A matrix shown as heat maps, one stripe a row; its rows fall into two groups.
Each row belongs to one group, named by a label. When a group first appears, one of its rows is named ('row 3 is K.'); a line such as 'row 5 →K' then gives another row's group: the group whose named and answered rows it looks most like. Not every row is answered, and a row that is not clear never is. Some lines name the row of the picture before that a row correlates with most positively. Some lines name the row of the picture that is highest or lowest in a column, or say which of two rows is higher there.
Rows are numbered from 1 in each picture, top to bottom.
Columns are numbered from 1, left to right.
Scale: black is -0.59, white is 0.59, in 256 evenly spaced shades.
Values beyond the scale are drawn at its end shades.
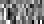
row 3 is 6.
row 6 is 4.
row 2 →4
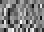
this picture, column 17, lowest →2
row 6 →6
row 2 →4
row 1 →6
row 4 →6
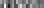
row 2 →6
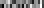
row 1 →4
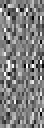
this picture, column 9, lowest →26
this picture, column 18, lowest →31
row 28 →4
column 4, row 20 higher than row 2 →Yes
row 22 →6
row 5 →4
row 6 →4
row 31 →6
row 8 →6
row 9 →4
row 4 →6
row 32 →4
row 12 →4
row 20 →4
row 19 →6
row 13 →4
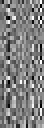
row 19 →6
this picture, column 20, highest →5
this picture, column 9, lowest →32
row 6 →4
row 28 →4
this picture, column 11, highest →21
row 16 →4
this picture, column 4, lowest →5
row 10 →6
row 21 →6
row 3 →4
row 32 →6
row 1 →4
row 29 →4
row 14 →4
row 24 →6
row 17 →6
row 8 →4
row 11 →6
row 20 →4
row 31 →6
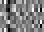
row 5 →6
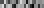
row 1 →6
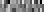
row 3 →4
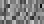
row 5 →4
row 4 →6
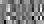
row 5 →4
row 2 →4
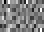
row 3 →4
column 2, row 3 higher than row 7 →Yes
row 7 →6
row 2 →6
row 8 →4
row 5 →4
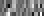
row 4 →4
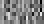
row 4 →4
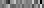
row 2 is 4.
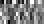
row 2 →6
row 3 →6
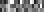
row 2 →4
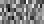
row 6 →6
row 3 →6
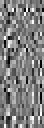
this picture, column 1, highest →4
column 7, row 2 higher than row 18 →Yes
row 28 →4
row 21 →6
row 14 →6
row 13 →6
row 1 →4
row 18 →4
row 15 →6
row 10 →6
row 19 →4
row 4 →6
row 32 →6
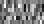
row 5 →6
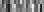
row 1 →6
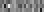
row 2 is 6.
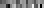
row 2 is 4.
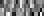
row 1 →6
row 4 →4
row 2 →6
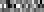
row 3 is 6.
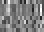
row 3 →4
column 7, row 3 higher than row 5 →No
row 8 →6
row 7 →4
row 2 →4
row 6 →6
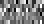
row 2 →4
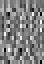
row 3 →4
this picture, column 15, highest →14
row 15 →6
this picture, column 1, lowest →15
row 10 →6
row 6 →4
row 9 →6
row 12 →4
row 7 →6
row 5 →6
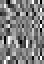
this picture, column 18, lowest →4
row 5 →4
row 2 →6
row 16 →6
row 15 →4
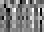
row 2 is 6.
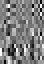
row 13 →6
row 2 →4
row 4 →4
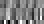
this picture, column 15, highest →2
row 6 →6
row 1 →6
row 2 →6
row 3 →4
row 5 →4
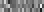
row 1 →6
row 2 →4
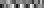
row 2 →6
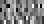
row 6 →6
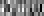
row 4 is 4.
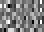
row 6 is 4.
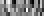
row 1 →4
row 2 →4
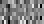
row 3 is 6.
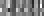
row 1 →4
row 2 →4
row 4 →4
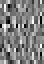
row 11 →6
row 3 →6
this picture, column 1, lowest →7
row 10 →6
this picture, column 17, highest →6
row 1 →4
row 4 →4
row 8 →6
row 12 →4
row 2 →6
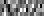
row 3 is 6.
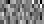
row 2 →4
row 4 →4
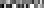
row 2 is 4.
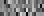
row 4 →6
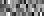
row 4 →4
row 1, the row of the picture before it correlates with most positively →1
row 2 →6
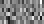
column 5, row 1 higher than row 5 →Yes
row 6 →6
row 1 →4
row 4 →4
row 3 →6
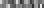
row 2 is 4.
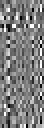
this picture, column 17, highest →7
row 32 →6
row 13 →4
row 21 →4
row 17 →4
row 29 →6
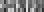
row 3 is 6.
